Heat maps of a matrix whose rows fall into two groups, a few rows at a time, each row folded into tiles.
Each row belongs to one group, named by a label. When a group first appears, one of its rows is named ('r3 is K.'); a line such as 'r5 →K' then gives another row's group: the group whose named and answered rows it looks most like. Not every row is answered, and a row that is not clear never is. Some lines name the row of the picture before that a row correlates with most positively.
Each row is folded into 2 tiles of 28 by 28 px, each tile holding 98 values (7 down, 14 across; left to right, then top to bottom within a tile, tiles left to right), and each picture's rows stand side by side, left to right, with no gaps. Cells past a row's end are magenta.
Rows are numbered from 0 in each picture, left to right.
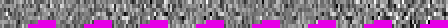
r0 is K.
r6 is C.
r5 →C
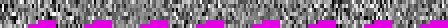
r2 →C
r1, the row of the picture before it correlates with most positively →4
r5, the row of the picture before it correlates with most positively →6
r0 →C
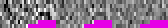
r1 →C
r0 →C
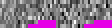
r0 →K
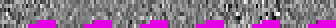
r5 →K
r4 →C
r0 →K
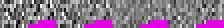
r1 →K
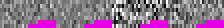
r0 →K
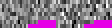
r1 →K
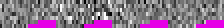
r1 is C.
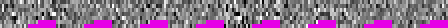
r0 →C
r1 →K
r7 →K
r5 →C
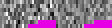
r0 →K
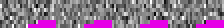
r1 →K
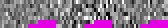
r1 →K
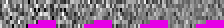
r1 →K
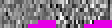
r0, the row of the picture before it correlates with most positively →3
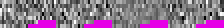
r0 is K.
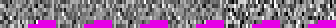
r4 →K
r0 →C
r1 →K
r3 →C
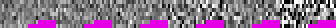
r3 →C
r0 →C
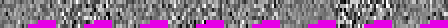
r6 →K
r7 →C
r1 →K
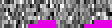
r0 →K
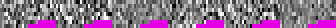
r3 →C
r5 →C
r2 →K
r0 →K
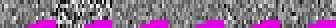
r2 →K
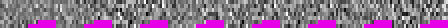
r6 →K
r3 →C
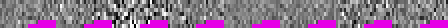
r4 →C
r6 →K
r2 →C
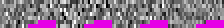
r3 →K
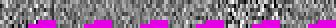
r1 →K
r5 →K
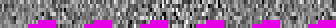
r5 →C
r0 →C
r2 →K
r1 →K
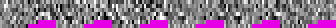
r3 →C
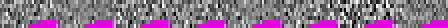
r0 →K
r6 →K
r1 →C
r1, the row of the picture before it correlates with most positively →3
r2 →K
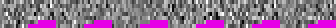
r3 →C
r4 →K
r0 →K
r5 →K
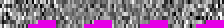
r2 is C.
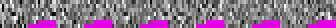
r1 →K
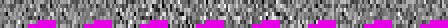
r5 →C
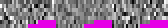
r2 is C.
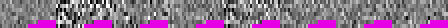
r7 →C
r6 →K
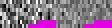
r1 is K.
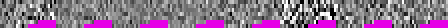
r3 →C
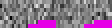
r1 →C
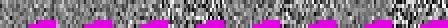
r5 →K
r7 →K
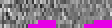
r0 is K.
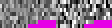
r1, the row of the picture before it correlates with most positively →0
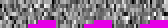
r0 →C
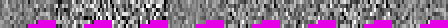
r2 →C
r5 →K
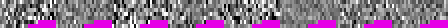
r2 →C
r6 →K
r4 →C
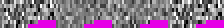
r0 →K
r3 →K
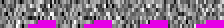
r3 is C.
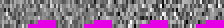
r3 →K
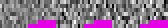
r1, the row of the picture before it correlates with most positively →2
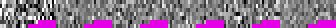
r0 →K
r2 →K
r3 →C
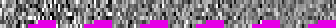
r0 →K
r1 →C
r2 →K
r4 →C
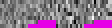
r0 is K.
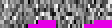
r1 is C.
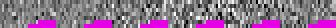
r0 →C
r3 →K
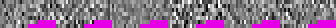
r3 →K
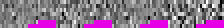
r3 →C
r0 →C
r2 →C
